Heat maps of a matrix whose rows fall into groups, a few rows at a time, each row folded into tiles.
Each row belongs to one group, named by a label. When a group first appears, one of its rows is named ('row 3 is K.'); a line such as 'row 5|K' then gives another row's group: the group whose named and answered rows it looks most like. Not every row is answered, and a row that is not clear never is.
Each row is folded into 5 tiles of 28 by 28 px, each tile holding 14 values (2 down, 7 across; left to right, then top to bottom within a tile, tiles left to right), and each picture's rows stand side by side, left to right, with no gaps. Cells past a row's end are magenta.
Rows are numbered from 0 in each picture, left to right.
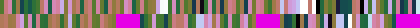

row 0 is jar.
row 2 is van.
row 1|van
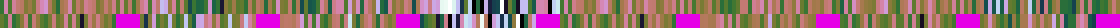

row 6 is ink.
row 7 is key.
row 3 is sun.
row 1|van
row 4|ink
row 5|jar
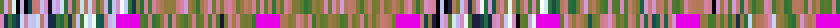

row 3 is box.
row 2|jar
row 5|key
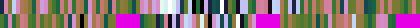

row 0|ink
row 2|key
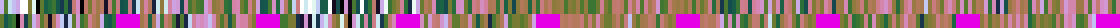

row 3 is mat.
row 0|van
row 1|key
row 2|sun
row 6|ink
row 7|box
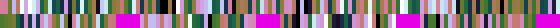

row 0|sun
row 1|mat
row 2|box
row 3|van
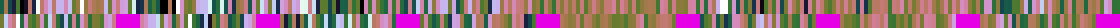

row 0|mat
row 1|mat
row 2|van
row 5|van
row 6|box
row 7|jar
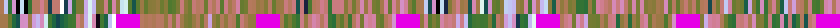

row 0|box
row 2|box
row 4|mat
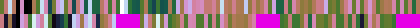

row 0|box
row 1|mat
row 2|ink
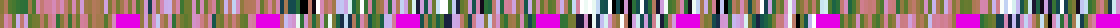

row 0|mat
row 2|mat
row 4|sun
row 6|van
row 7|sun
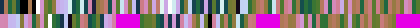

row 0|mat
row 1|sun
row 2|jar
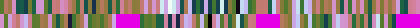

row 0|mat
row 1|sun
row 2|key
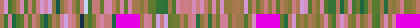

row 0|ink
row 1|mat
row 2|van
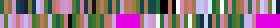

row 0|mat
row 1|mat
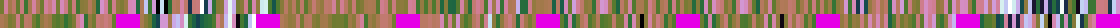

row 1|box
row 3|jar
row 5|ink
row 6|box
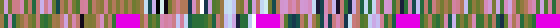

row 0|ink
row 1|box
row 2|van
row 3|ink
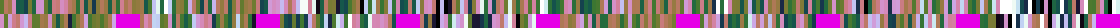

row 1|key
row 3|box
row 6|box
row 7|sun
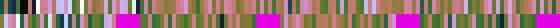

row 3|ink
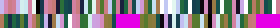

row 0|van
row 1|sun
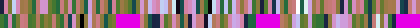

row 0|ink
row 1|van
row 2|key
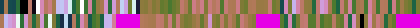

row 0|mat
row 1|jar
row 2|ink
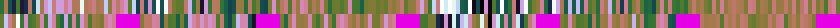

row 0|mat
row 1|key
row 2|van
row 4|key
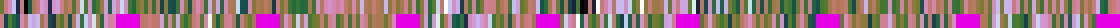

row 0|box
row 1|jar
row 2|mat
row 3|key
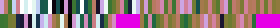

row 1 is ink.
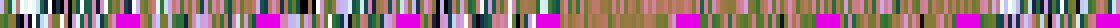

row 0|sun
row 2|mat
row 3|box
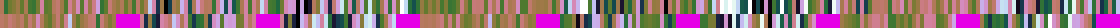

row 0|jar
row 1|box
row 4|van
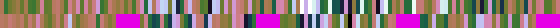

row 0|jar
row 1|van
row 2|sun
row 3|van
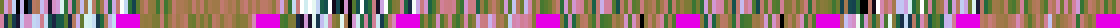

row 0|box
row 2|sun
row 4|ink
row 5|ink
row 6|mat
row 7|jar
